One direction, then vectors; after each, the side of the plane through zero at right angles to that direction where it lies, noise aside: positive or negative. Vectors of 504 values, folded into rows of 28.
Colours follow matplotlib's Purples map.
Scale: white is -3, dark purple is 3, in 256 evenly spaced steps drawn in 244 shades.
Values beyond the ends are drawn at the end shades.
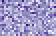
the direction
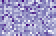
positive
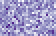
negative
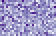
positive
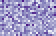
positive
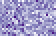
negative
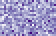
negative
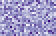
negative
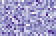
negative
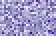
negative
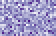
negative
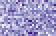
negative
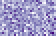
negative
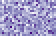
negative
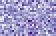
negative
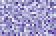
negative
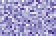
negative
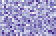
negative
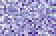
negative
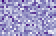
positive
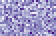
negative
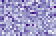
positive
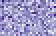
positive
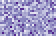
negative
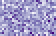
negative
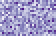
negative
